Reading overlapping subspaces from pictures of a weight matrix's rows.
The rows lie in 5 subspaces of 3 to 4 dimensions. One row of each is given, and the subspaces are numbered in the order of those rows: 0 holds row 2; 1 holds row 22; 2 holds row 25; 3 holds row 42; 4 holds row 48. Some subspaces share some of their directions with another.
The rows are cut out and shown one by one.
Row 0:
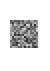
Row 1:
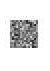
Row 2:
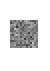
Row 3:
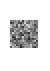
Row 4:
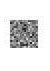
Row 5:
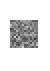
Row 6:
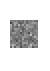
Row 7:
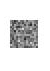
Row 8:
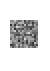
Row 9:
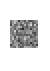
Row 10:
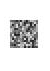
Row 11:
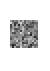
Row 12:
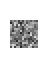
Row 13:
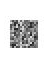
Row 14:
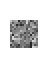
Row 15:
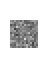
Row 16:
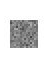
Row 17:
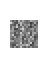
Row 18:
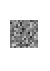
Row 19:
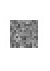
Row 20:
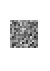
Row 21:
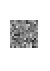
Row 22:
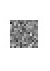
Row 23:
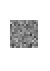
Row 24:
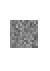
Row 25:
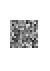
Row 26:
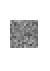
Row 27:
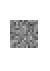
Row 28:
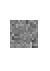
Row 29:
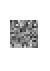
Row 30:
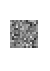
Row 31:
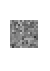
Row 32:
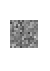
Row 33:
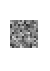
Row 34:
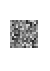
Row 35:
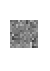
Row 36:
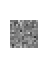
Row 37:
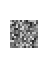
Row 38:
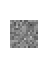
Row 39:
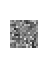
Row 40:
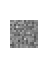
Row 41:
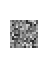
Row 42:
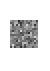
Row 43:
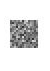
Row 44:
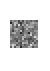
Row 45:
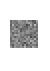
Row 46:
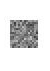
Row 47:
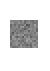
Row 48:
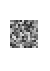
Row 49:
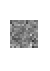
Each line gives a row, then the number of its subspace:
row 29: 3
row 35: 3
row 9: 0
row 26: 4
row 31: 1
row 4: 1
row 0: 4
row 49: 3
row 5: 0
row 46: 2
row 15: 0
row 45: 3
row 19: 0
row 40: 0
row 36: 3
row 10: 4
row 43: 4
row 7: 0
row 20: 4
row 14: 3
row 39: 0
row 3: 4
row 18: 4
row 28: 3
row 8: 0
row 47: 4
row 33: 4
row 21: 0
